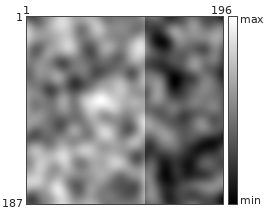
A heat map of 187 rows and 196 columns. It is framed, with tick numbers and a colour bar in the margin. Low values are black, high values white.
Ninth with the lowest average: bottom right. Seam: vertical, 60% of the way across, the left part higher. Lone odd cells: none.
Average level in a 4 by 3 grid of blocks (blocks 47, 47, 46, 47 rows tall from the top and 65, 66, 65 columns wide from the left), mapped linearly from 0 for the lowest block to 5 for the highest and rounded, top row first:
432 / 341 / 441 / 530
